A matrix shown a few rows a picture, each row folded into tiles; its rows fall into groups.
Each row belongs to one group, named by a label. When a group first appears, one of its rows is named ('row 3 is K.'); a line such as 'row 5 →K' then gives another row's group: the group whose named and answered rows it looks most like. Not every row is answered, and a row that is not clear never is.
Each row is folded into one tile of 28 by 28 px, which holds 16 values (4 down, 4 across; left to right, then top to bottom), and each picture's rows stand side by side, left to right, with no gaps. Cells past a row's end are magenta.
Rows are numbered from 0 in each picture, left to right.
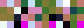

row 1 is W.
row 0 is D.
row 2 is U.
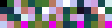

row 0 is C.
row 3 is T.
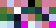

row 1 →C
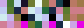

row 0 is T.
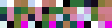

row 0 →U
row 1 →U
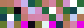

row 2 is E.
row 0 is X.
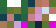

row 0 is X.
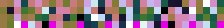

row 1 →D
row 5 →D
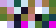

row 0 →D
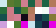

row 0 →W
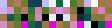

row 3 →U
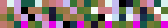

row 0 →D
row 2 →U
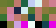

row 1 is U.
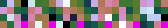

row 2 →U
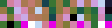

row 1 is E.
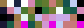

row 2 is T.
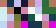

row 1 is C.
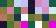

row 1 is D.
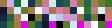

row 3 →D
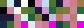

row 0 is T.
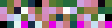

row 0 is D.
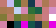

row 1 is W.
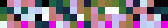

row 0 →C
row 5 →E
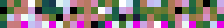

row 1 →E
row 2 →U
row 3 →U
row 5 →X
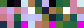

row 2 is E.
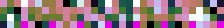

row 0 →X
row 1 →U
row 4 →X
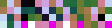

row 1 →C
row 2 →W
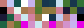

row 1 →E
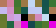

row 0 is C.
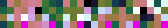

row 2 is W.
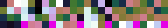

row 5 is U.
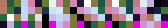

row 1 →X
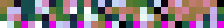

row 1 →D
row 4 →U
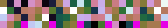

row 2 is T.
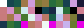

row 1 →E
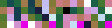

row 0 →W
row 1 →C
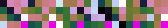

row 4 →U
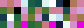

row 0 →X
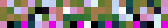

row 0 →U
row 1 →X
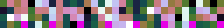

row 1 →D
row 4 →E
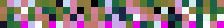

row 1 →W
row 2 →C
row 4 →C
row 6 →T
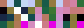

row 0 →T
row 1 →W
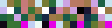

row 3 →T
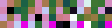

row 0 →E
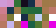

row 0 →E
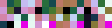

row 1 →E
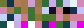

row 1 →D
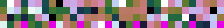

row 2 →C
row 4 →U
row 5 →X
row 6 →E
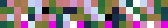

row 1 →U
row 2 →X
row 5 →W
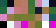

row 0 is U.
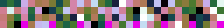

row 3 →U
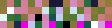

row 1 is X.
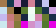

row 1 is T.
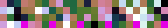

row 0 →W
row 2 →W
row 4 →T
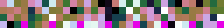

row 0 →U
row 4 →T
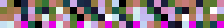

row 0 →E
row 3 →C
